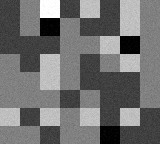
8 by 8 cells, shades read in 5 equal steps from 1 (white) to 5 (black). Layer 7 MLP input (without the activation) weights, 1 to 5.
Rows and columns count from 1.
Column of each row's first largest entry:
1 3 7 2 5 4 2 6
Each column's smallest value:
2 3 1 3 2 2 2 3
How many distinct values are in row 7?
3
